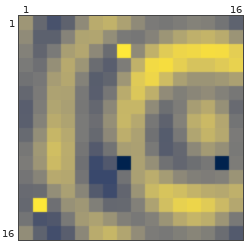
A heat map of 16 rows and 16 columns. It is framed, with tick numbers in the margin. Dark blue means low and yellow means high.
Concentric rings centre on the middle right. The texture is blotchy. Four lone cells stand out: two far higher and two far lower than their neighbours. The histogram is bell-shaped.
